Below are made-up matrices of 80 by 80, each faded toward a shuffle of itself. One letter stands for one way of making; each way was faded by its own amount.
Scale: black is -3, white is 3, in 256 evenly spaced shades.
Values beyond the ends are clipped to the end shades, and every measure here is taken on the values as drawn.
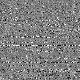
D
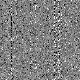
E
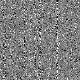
E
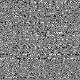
D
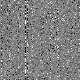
E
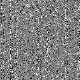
E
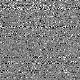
D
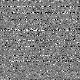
D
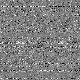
D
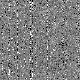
E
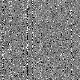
E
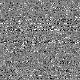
D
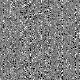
E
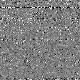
D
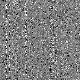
E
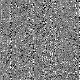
E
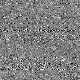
D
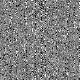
E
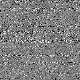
D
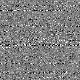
D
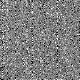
E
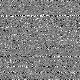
D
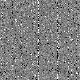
E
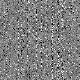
E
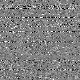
D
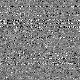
D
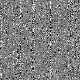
E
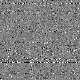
D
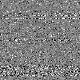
D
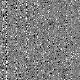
E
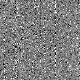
E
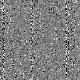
E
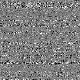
D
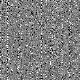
E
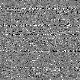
D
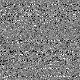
D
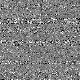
D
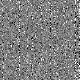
E
